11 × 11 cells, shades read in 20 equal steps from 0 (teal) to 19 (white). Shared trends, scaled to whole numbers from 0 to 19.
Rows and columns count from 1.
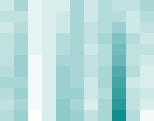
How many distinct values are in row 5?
7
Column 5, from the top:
16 15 15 13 13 12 11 11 11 10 10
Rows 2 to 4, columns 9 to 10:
13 15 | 11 15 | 9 13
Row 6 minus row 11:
1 0 -1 0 2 1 0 1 7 1 -3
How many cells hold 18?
6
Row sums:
156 157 155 147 148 146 141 143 140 142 137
